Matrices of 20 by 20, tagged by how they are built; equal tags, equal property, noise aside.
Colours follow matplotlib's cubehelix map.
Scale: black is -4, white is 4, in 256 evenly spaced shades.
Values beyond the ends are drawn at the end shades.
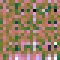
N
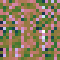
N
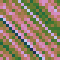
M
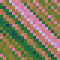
M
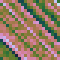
M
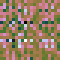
N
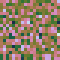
N
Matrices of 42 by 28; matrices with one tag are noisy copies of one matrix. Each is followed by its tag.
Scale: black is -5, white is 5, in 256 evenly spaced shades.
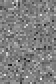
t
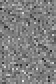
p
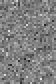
t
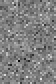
t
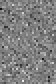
p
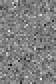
t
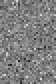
t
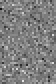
p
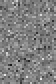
t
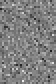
p
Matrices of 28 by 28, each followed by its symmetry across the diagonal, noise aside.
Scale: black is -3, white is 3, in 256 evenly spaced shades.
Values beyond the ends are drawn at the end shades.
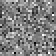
antisymmetric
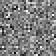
antisymmetric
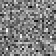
antisymmetric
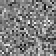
antisymmetric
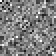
symmetric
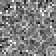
symmetric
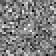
symmetric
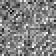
symmetric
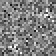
symmetric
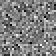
symmetric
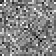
symmetric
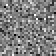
antisymmetric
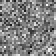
symmetric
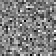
antisymmetric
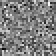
antisymmetric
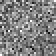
symmetric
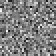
antisymmetric
